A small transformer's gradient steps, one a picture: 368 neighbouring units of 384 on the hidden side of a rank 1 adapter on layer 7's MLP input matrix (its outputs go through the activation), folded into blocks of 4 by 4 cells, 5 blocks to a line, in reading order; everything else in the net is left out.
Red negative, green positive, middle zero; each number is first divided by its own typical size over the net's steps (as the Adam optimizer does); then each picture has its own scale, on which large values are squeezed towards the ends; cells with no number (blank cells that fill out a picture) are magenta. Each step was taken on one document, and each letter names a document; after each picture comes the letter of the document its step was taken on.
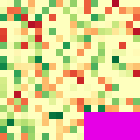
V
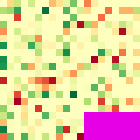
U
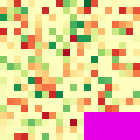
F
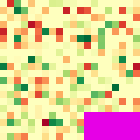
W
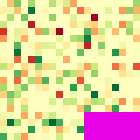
W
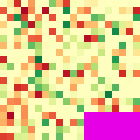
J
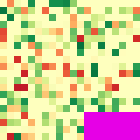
V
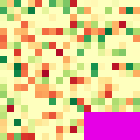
V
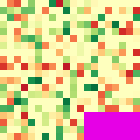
J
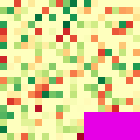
U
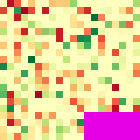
W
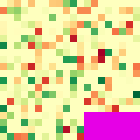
U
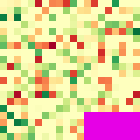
F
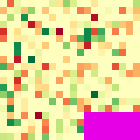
W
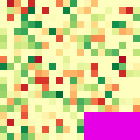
J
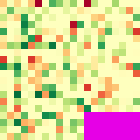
F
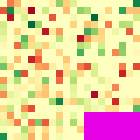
W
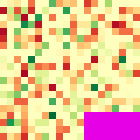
J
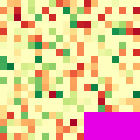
F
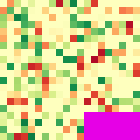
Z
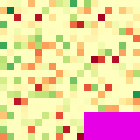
U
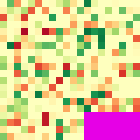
V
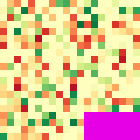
J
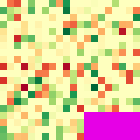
J
